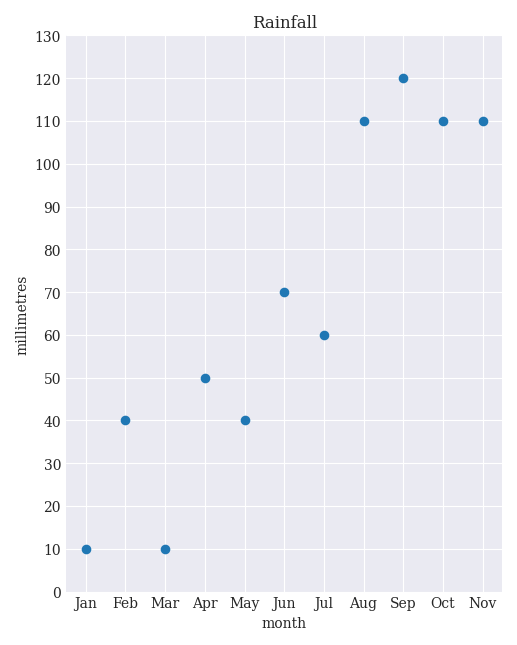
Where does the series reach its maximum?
Sep
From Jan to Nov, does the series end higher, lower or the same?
higher
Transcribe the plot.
Title: Rainfall
x-axis: month, ticks Jan Feb Mar Apr May Jun Jul Aug Sep Oct Nov
y-axis: millimetres, ticks 0 10 20 30 40 50 60 70 80 90 100 110 120 130
Values:
10 40 10 50 40 70 60 110 120 110 110
